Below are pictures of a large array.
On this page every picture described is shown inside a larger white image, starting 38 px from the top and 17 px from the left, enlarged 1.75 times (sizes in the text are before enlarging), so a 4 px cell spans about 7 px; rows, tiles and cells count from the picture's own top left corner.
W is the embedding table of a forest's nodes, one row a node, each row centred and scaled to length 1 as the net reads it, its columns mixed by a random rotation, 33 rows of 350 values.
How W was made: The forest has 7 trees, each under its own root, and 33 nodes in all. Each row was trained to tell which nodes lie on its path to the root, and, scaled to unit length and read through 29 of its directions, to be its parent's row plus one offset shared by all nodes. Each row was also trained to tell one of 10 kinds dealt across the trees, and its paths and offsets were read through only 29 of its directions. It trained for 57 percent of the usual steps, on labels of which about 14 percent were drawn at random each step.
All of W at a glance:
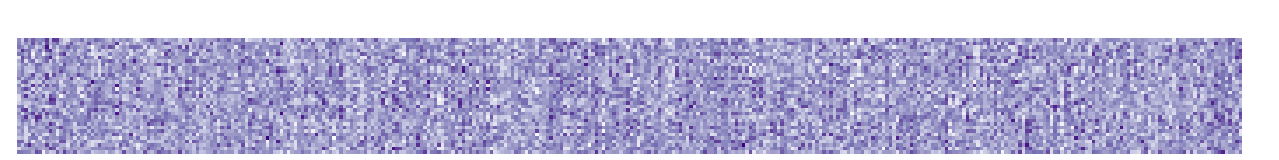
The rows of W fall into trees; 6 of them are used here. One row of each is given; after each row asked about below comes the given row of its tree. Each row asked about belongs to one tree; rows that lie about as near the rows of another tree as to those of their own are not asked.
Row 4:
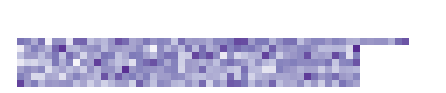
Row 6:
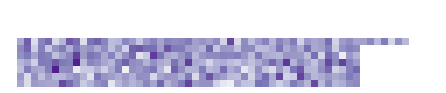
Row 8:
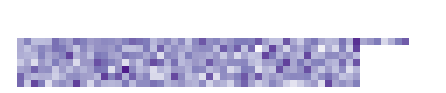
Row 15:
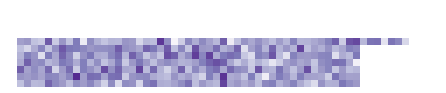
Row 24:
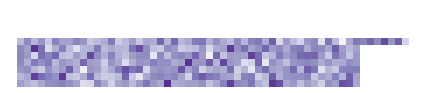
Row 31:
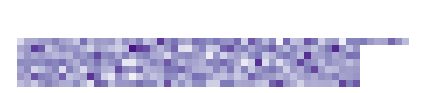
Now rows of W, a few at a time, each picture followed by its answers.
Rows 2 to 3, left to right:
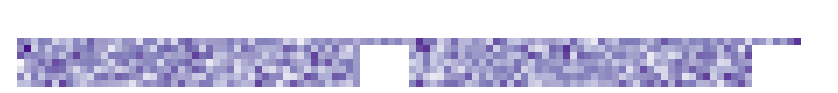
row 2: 4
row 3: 4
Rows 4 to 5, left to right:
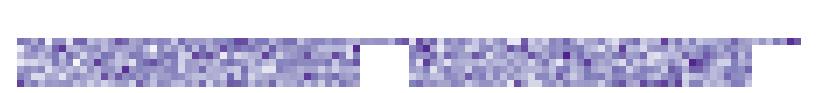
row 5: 24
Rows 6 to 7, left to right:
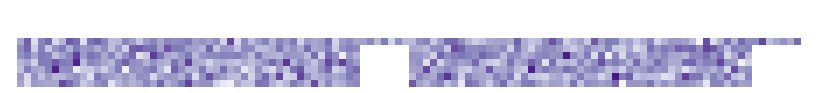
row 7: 15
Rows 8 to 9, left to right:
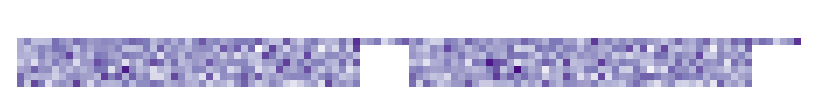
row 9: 8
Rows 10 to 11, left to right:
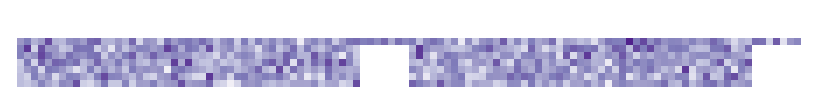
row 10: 8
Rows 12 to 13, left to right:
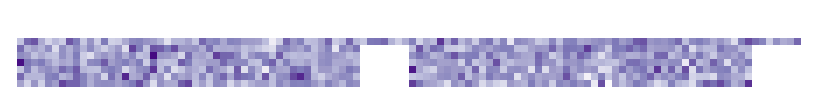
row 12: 6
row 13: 8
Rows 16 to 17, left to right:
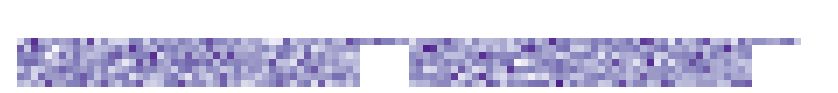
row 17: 31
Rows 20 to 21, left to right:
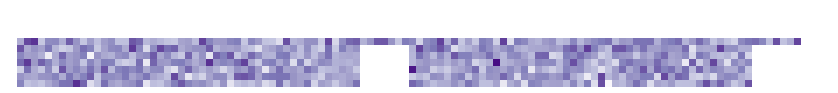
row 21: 8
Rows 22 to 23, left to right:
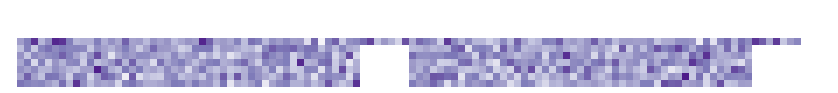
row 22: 8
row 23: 24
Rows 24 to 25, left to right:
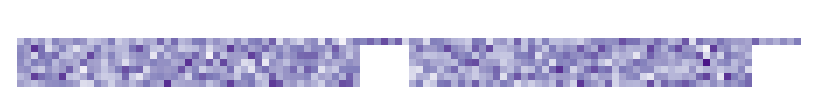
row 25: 4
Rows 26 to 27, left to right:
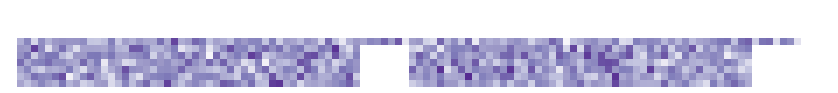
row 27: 15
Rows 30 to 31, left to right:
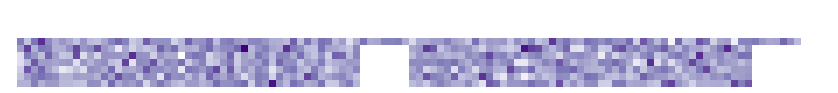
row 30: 4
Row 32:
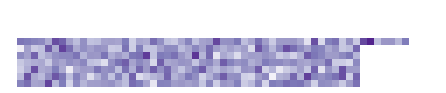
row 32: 4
